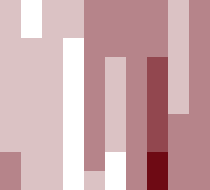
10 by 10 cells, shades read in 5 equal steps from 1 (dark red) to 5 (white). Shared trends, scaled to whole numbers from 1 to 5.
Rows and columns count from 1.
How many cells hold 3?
41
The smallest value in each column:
3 4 4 4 3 3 3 1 3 3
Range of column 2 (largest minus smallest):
1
